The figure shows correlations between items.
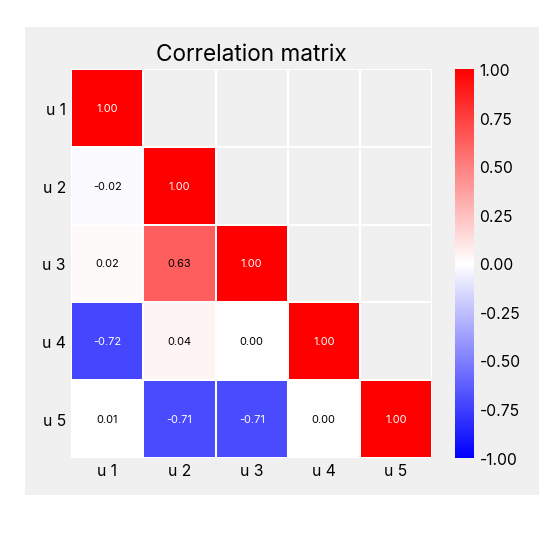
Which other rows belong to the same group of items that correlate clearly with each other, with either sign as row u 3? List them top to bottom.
u 2, u 5
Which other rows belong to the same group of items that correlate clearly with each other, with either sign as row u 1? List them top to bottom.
u 4
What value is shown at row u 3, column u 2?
0.63
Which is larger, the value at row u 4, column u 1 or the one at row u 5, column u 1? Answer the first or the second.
the second
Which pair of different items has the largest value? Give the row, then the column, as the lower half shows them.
u 3, u 2
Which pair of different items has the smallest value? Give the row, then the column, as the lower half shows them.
u 4, u 1
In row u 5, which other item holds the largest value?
u 1
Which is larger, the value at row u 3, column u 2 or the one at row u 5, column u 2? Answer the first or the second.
the first
